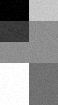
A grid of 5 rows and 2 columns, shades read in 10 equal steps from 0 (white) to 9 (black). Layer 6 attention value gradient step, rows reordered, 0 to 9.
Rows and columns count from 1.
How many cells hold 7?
1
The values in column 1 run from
0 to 9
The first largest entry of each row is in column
1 1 1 2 2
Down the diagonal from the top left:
9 4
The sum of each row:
11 11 8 5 5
